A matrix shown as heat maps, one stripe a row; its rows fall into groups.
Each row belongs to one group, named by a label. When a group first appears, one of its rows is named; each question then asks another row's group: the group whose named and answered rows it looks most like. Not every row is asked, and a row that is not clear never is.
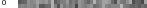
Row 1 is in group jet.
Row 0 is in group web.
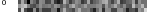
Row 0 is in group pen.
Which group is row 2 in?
pen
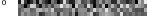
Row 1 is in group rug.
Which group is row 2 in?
web
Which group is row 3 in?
jet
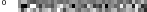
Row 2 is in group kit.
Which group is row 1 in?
rug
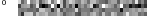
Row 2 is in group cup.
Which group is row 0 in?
kit
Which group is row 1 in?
jet
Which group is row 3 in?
kit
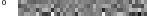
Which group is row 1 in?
web
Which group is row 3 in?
jet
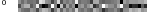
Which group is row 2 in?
cup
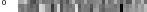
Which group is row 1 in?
cup
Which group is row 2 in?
cup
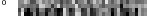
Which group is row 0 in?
web
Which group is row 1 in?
cup
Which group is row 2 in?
pen
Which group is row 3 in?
pen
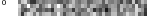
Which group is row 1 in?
kit
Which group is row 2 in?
rug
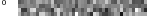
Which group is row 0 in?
web
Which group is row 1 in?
jet
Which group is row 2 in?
rug
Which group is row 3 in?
cup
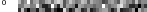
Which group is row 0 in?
kit
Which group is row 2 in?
pen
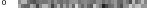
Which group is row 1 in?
cup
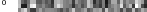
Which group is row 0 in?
rug
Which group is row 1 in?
rug
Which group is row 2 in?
web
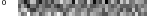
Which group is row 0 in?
rug
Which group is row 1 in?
pen
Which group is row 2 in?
web
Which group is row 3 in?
kit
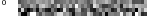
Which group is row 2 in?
pen
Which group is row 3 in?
rug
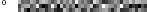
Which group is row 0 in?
cup
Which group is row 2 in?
pen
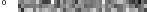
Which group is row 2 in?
kit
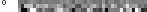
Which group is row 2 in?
rug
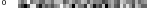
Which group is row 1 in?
rug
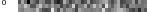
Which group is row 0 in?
pen
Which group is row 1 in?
web
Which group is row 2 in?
jet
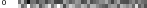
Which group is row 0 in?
pen
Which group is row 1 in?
kit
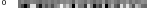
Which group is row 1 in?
rug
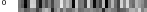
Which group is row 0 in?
rug
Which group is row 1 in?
rug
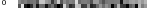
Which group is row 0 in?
cup
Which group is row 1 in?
pen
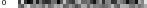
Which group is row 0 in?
pen
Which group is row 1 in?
kit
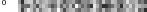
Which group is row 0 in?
kit
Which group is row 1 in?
cup
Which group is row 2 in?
kit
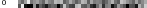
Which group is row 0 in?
kit
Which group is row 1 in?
pen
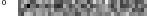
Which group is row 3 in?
kit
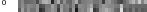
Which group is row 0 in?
cup
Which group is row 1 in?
jet
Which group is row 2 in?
jet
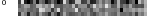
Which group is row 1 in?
web
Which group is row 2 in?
cup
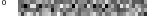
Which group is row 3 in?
kit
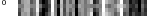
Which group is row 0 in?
jet
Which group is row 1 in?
jet
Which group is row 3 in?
jet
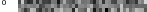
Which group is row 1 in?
jet
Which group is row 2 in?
rug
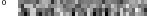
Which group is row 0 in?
cup
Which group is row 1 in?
kit
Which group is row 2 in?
rug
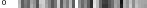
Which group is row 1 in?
cup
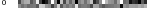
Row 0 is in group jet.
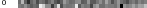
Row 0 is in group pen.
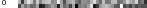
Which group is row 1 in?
jet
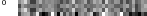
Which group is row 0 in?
web
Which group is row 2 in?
web
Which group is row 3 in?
jet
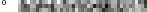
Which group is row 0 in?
kit
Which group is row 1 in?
rug
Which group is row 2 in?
cup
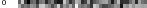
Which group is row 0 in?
pen
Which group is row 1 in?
cup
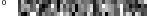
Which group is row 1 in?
jet
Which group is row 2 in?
jet
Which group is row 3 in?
rug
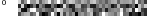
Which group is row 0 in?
kit
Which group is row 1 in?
pen
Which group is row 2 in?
rug
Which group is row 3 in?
jet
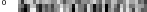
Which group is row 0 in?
kit
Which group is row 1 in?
rug
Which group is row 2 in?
rug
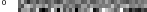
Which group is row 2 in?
jet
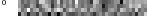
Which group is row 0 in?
cup
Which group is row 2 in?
kit
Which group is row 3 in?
pen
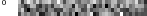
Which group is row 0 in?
kit
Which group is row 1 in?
rug
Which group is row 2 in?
pen
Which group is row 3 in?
jet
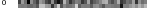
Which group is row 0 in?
pen
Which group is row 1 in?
cup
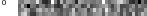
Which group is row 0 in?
jet
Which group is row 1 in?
pen
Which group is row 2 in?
web
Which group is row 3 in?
web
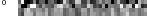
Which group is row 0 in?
pen
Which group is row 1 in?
rug
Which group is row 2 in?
kit
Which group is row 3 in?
kit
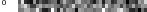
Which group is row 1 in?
web
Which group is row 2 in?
jet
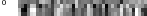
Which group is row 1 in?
rug
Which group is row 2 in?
rug
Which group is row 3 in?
rug
